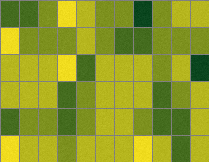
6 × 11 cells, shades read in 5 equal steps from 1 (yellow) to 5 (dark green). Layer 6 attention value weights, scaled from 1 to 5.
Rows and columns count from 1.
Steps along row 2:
up same same down up up same down same same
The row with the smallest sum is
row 6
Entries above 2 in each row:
7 9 3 4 8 2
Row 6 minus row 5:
-3 -1 -1 -1 -1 0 0 -2 -2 0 0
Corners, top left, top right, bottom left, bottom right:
4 2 1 2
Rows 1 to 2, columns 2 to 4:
4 3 1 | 3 3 3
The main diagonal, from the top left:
4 3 2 4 3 2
